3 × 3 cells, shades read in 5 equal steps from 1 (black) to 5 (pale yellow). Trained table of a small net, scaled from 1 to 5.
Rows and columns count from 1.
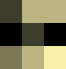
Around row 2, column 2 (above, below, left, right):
4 4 1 1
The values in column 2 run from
2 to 4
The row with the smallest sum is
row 2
